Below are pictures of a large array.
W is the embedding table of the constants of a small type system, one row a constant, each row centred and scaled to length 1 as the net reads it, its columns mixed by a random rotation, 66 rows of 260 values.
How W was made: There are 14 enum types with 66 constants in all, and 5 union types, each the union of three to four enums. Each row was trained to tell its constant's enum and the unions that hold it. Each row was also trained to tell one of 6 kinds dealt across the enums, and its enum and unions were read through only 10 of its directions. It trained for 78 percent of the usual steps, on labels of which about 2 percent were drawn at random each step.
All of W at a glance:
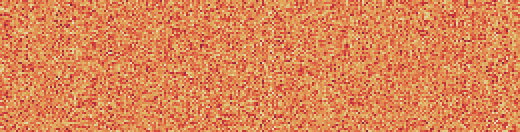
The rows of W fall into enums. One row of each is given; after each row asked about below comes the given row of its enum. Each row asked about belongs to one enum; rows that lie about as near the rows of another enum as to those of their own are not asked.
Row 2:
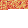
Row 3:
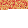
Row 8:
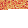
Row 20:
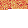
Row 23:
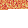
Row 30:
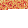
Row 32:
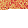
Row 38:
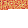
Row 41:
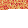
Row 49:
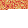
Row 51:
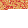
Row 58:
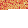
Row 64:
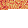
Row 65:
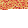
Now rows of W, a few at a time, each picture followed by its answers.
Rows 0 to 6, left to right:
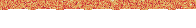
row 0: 65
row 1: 65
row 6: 3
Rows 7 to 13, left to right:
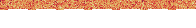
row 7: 64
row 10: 38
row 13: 64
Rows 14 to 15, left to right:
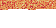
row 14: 8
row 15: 2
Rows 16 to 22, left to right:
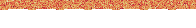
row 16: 49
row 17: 2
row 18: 8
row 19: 23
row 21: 49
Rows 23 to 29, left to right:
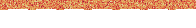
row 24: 49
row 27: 41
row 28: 3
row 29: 3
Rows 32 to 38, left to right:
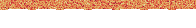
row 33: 65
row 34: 32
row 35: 65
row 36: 8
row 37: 2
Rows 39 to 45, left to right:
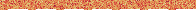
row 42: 49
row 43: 30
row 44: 8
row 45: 38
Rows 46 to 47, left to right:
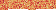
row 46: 64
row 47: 23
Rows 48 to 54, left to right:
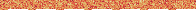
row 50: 20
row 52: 23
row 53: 30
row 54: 38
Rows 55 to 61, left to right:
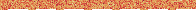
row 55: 65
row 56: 23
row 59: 23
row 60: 2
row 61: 49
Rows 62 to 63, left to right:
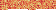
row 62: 2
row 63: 3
